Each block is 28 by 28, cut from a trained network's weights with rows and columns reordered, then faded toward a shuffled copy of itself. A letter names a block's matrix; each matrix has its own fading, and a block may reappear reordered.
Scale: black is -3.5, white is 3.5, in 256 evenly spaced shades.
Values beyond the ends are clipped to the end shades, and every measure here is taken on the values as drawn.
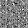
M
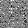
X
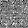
X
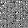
M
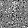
X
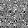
X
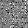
X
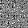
X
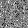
M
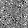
M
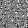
X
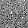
X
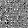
X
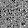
M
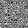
X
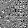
X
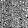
M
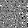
X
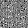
M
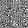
M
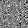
X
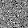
M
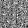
M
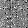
M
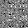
X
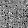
M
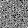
M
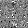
X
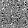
X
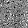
M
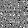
X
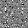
X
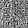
M
